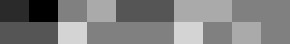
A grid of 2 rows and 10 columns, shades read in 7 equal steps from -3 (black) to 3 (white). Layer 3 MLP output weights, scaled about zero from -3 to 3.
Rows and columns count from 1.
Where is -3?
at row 1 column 2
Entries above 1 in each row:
0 2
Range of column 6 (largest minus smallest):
1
